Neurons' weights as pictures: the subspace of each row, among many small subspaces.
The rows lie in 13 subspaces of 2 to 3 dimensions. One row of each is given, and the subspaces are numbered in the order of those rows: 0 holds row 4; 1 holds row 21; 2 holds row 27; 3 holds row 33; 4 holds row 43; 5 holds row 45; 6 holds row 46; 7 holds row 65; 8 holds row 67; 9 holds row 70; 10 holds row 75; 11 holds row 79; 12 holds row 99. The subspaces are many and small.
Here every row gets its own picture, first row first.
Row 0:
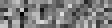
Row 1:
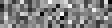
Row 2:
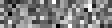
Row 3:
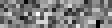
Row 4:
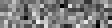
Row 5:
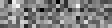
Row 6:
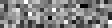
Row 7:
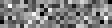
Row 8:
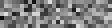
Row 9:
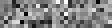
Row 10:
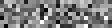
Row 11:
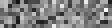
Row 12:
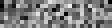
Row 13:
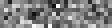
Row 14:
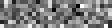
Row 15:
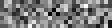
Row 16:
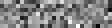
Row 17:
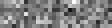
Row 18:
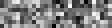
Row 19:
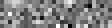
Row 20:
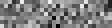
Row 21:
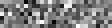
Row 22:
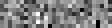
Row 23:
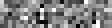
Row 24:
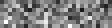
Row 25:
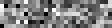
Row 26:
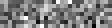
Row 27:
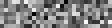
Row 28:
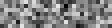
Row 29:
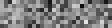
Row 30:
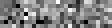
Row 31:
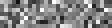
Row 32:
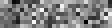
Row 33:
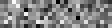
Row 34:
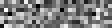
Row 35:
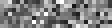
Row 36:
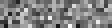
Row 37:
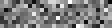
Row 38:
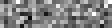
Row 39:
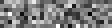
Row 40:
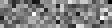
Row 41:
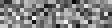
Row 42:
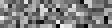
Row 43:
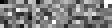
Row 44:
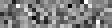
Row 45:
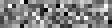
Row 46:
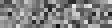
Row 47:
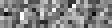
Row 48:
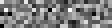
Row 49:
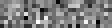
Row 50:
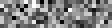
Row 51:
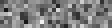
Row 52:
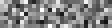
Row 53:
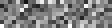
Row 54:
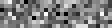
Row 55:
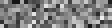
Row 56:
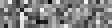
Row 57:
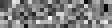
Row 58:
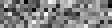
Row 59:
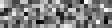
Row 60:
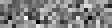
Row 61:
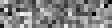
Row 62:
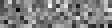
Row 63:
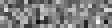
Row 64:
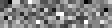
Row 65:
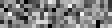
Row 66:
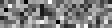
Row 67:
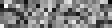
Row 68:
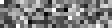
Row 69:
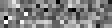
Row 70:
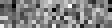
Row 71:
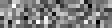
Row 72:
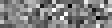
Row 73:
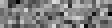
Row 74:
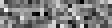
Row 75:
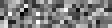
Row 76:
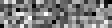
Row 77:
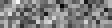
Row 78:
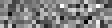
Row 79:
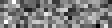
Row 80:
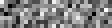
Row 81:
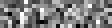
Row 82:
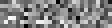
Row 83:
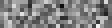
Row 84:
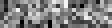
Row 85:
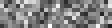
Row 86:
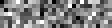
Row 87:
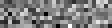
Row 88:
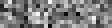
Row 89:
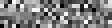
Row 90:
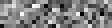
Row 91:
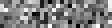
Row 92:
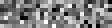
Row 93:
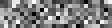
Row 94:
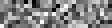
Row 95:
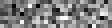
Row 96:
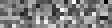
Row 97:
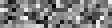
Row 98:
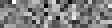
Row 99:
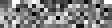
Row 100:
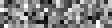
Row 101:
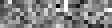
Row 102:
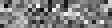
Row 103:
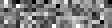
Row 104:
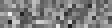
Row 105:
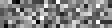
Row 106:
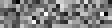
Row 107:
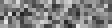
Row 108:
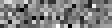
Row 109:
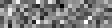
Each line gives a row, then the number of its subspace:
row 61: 4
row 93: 12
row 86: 2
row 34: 4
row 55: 2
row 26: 8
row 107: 10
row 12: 9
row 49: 8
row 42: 5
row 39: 6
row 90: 9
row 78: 0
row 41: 6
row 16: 0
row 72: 9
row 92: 9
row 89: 0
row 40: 12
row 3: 7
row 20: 0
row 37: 12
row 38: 4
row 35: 1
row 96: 9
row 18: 4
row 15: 11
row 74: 4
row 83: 9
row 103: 4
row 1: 9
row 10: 5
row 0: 6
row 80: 2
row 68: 11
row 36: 10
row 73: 4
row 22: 7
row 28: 10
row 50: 1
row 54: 1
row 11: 2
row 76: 4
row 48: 4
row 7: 5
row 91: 0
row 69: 3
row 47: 2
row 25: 8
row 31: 12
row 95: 9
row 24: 11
